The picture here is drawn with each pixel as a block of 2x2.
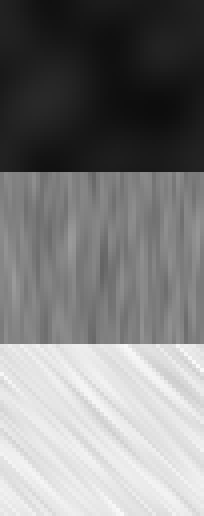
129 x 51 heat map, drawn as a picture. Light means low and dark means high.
The table splits into 3 rows of 1 panel. Panel 1,1: very high, smooth, faint in contrast. Panel 2,1: middling, streaked downward, faint in contrast. Panel 3,1: very low, slanting down to the right, faint in contrast.
